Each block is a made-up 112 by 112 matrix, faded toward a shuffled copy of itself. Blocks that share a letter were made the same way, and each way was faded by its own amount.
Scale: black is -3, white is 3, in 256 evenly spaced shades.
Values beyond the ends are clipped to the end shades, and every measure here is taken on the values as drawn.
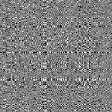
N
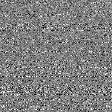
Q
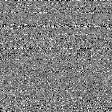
Q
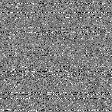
Q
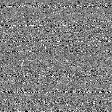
Q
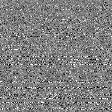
Q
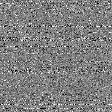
Q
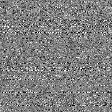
Q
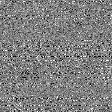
Q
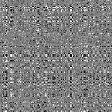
N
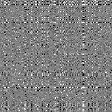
N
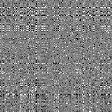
N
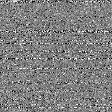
Q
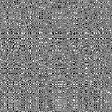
N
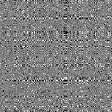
N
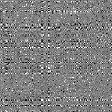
N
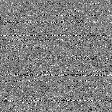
Q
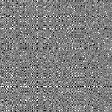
N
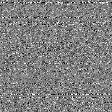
Q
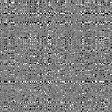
N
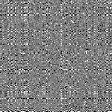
N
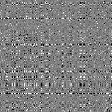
N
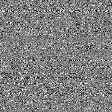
Q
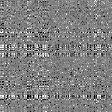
N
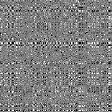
N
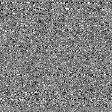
Q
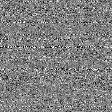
Q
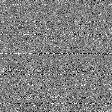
Q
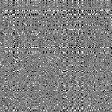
N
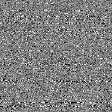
Q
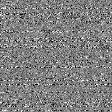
Q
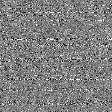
Q
